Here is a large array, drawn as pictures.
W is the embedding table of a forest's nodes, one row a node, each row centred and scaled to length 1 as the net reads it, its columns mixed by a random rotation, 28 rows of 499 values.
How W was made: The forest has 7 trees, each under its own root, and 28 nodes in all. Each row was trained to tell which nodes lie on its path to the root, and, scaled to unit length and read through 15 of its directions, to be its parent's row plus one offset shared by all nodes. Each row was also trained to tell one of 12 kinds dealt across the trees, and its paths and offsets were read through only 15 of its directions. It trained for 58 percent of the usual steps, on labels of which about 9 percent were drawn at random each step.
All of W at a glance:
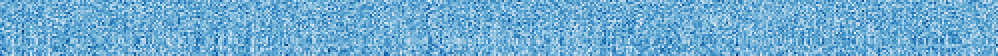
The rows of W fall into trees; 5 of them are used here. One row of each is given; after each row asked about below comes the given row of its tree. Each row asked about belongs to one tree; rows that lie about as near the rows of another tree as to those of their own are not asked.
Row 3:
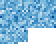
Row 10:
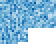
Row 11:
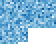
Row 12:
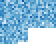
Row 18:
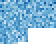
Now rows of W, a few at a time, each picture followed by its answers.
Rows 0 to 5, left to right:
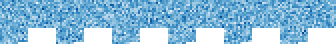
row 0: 11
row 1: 10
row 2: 18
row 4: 12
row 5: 11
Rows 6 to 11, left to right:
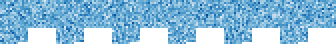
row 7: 11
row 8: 12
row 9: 11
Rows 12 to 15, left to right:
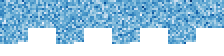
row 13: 3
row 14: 10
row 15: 3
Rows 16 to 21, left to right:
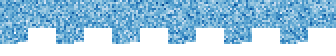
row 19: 3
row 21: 3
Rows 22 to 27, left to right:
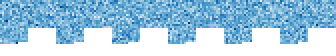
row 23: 18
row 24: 12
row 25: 12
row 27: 3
